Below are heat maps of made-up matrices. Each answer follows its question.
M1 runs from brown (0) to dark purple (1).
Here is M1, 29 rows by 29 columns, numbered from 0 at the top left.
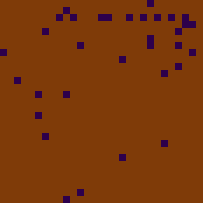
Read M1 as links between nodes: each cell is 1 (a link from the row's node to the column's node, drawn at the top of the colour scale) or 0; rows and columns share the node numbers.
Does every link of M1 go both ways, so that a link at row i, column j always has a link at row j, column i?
no
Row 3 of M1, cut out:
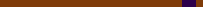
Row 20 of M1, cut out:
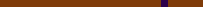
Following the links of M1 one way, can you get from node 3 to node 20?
yes
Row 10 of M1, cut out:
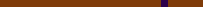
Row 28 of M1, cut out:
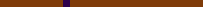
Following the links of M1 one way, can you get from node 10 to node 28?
no
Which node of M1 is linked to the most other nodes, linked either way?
node 2
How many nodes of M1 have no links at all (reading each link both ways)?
1
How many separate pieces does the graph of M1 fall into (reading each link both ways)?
2
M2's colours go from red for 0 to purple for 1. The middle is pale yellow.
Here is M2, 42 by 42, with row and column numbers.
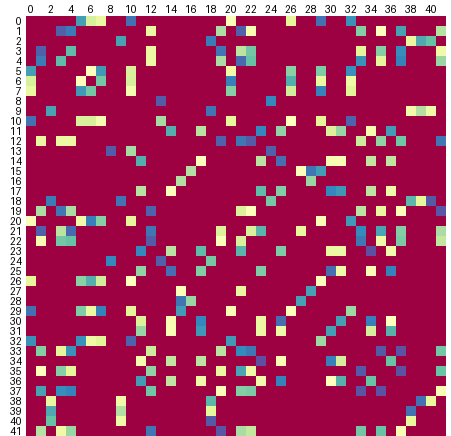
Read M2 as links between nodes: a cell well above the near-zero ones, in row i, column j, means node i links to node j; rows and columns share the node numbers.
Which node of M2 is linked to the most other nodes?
node 21
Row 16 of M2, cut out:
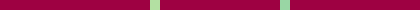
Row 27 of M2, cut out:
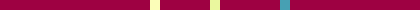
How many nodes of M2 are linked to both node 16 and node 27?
2
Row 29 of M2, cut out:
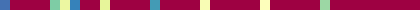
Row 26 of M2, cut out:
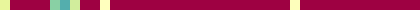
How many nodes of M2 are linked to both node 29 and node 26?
5
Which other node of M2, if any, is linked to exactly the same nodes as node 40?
node 39
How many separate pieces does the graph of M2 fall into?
1
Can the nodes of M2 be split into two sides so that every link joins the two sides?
no
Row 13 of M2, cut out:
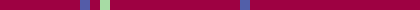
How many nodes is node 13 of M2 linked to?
3
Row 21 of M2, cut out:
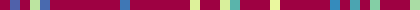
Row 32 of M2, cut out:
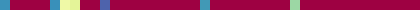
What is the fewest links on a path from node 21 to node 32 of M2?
4
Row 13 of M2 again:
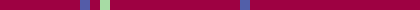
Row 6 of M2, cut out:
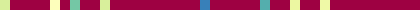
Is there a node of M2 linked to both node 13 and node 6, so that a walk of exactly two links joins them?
yes
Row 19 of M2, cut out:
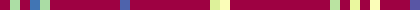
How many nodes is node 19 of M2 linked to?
10
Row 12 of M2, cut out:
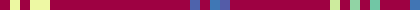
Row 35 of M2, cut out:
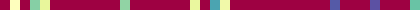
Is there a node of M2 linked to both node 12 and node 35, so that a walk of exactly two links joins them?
yes
